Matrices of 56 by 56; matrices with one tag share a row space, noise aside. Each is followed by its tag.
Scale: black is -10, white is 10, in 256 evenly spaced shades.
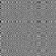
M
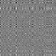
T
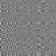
M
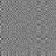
M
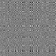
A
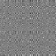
A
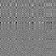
T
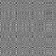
T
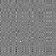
T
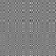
A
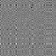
T
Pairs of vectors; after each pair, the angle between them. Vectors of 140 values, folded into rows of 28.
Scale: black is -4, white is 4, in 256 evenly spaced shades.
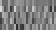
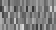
nearly opposite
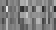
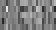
nearly parallel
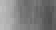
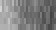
nearly parallel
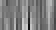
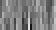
nearly opposite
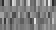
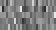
orthogonal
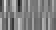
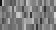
orthogonal
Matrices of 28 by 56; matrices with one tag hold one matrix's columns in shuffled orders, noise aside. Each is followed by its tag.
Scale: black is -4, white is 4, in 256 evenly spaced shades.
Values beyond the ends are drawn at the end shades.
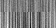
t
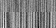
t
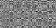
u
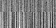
t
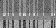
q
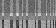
q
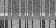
q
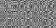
u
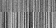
t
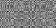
u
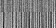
t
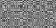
u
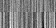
t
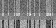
q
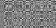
u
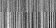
t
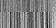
t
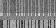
q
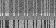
q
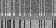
q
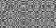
u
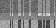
q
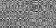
u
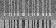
q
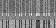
q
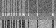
q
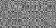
u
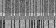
q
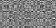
u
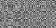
u
